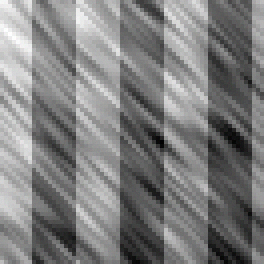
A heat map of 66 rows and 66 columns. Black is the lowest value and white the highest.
Stripes running up and down repeat 3 times from left to right. Overall the values sit about 50% of the way up the scale. The top left is the ninth with the highest average. There is an overall slope up to the top left. The ninth with the lowest average is the bottom right.
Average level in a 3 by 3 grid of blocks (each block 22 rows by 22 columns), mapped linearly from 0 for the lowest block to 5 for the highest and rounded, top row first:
5 3 2
3 2 1
2 1 0
